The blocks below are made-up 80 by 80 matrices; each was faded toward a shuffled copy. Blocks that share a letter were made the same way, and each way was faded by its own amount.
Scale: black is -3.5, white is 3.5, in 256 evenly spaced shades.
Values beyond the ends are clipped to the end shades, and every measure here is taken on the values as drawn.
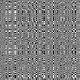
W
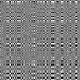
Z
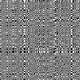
W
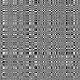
Z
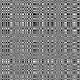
Z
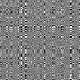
W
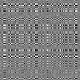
Z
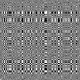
Z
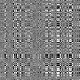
W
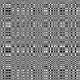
Z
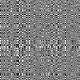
W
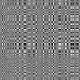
Z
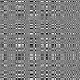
Z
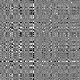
W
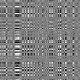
Z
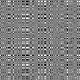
Z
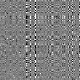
W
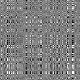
W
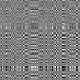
Z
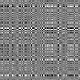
Z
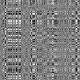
W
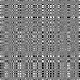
Z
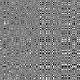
W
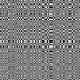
Z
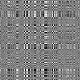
Z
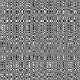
W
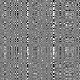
W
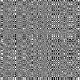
W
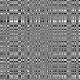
Z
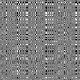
W
